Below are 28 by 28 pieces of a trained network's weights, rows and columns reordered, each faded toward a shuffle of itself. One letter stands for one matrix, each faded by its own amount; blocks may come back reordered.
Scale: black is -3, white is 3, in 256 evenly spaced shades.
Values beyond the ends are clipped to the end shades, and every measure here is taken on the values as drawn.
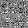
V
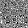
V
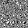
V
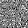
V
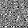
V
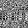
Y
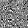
V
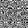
Y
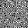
V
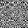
Y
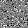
V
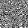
V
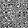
V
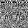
Y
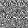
Y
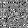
V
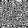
V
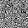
V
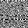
Y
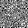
V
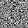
V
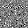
V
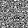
V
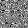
V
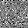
V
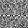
Y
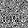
V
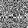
Y
